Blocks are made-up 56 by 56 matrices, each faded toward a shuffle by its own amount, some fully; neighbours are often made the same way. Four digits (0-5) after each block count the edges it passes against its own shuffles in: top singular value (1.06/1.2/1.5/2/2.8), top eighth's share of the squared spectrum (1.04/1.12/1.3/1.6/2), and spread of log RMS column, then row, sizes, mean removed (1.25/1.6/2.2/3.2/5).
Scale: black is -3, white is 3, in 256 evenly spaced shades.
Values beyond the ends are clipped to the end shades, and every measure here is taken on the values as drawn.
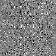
3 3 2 1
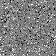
0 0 0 0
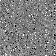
2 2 1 0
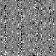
3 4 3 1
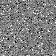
1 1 0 0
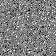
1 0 0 0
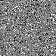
1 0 0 0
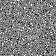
0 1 0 0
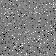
1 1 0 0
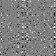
4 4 2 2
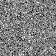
0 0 0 0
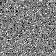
0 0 0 0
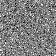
0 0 0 0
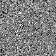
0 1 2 0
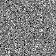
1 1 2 0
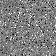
0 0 0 0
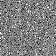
2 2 0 0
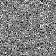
3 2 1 0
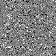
3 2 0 1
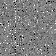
2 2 1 0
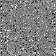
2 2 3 1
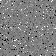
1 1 0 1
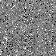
1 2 2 0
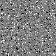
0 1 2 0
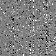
2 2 2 0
